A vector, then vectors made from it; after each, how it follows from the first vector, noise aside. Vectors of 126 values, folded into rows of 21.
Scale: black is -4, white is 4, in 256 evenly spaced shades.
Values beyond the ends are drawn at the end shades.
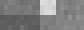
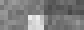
reversed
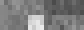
reversed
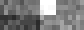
scaled up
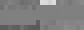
partly zeroed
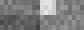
copied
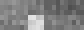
reversed
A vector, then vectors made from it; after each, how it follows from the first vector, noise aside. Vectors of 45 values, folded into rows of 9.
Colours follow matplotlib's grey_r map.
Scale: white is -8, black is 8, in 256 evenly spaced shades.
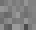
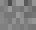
reversed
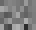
scaled up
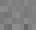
shrunk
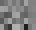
scaled up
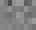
reversed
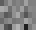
scaled up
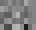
scaled up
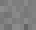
shrunk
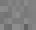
shrunk
